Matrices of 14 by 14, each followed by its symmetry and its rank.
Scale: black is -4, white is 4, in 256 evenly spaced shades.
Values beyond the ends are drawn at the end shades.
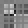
symmetric, rank one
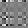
neither, rank one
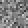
antisymmetric, full rank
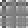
symmetric, rank one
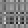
neither, rank one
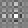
symmetric, rank one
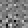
neither, rank three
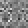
neither, rank three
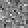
antisymmetric, full rank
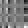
neither, rank one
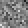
antisymmetric, full rank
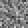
antisymmetric, full rank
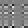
neither, rank one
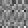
neither, rank three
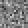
antisymmetric, full rank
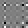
symmetric, rank one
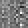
neither, rank three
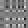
neither, rank one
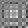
symmetric, rank one
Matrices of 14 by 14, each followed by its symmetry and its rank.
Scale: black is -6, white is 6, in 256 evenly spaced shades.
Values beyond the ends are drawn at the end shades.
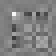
symmetric, rank two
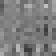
neither, rank three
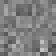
neither, rank three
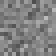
neither, full rank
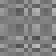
neither, rank one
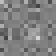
symmetric, rank two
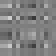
neither, rank one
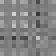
symmetric, rank two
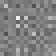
symmetric, rank three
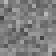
neither, full rank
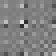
symmetric, rank two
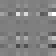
neither, rank one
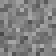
neither, full rank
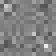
symmetric, rank three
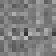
neither, rank three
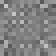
symmetric, rank three
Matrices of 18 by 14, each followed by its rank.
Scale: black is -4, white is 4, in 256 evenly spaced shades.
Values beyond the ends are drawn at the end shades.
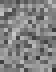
full rank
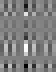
one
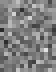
full rank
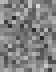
full rank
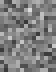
full rank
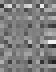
two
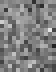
full rank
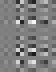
one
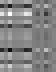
one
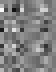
two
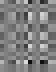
one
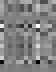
two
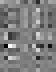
two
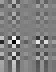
one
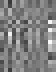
two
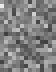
full rank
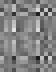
two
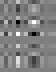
one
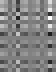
one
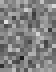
full rank
